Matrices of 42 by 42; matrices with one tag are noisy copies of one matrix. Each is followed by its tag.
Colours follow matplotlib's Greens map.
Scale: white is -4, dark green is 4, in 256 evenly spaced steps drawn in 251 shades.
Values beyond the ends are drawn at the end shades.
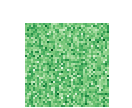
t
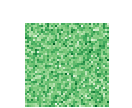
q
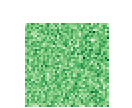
q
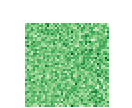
q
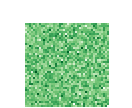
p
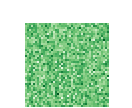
t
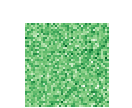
q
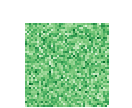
p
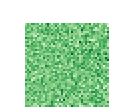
q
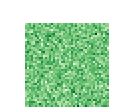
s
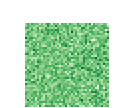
q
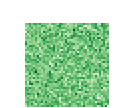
p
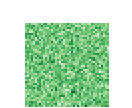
s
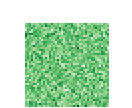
s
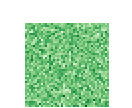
s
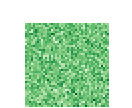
s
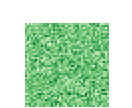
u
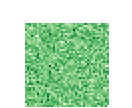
p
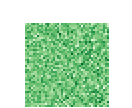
q
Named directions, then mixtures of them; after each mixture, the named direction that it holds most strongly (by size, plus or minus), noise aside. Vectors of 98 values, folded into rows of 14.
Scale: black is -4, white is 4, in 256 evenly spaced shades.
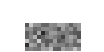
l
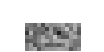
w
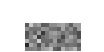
l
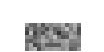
w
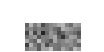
l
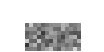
l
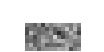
w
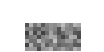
l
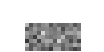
l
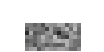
w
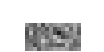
w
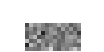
l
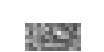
w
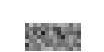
l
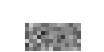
l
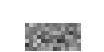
l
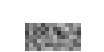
w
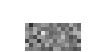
l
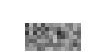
w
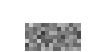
l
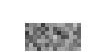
w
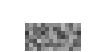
w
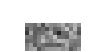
w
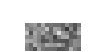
w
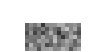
w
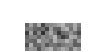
w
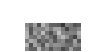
w
